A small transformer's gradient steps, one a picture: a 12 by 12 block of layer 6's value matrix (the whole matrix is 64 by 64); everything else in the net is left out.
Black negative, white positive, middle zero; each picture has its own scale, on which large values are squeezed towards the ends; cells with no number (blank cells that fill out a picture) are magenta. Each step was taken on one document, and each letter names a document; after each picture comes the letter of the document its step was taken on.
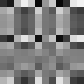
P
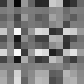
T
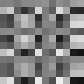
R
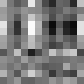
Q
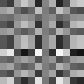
P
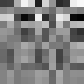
P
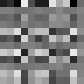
T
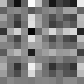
Q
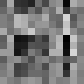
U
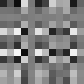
T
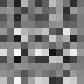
T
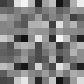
P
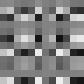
R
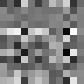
T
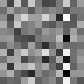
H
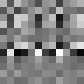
P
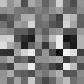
H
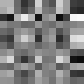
R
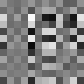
Q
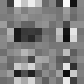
H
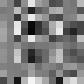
Q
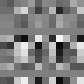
P
